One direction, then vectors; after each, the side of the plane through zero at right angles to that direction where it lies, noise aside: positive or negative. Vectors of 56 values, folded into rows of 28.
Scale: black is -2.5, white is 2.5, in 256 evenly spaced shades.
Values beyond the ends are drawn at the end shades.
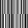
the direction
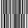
negative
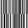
negative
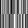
positive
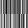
negative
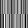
positive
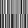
positive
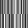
positive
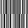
negative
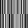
positive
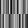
positive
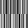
negative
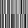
positive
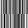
negative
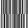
negative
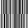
negative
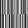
positive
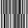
negative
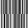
negative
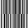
negative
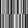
positive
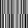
positive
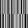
positive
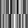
positive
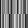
positive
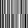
positive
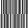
negative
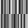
negative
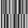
negative
